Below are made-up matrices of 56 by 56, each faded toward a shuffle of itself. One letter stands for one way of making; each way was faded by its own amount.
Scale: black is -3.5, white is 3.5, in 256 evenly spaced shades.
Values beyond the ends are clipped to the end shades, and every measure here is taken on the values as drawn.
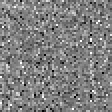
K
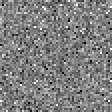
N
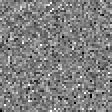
N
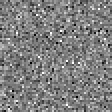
N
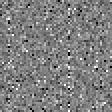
K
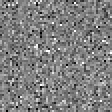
K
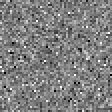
N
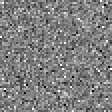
N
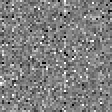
K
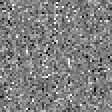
K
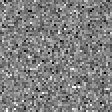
N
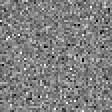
N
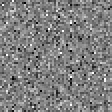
K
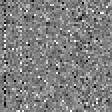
K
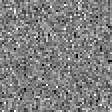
N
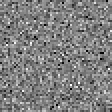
N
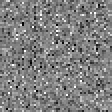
K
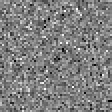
N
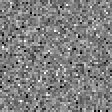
N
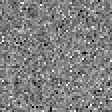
N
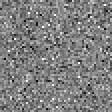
N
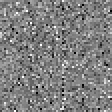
K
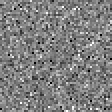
N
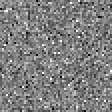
N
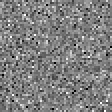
N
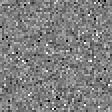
N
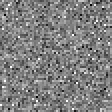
N
